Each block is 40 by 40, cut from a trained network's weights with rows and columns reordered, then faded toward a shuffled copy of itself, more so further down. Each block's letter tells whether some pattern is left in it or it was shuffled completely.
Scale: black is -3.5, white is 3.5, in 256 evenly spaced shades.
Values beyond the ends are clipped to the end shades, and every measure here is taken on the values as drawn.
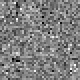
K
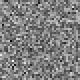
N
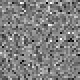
K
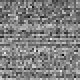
K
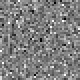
N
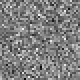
N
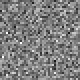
N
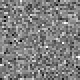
N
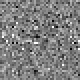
K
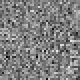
K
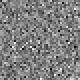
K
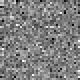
K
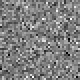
K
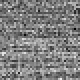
K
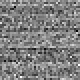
K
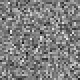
N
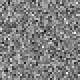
N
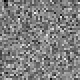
N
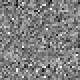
K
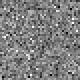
N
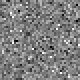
N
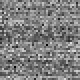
K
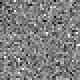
N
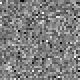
K
